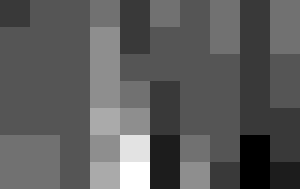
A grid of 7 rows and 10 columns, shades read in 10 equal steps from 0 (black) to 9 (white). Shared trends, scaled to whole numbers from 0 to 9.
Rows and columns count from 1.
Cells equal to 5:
6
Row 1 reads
2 3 3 4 2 4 3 4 2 4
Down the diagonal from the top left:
2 3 3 5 5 1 5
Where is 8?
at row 6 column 5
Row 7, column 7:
5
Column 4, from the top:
4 5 5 5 6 5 6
